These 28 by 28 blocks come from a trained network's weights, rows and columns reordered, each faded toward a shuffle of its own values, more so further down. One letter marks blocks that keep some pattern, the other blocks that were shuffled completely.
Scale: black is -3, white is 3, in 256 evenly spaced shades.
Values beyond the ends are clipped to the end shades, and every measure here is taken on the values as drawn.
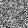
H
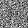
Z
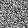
H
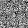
H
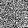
Z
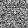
Z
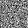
H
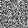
H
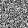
Z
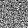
H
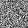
H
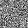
Z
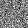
Z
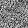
H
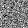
H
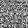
Z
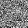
Z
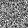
H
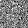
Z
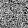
H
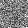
H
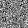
H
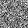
H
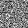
H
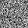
Z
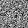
Z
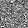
H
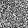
H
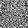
Z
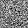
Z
